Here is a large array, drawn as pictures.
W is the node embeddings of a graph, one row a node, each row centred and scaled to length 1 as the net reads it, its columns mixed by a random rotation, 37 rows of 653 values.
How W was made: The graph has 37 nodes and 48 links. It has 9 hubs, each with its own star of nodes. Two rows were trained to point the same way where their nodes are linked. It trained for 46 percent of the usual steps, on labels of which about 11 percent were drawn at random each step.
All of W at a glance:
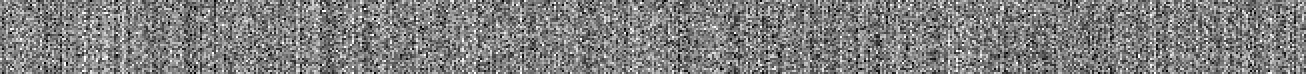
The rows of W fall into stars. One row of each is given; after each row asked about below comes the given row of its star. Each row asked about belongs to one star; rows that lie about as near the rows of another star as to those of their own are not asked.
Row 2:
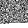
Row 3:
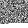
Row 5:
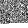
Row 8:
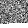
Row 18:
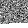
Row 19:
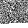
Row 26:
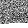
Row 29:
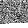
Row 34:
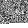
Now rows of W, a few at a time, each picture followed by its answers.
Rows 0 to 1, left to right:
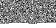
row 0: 2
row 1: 5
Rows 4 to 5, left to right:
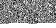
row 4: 3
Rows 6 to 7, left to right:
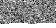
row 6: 29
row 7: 5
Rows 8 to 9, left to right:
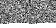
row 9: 26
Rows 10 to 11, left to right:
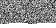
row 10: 8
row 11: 3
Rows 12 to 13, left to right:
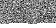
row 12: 18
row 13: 18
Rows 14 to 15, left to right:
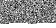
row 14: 19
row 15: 2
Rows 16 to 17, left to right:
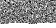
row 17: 26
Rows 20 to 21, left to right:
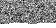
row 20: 29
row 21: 8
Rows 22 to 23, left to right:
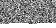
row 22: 34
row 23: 29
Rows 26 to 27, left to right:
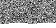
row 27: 34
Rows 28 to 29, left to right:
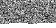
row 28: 34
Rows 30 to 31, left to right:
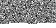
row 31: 19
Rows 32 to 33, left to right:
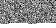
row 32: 5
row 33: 3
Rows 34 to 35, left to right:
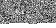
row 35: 18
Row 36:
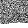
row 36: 26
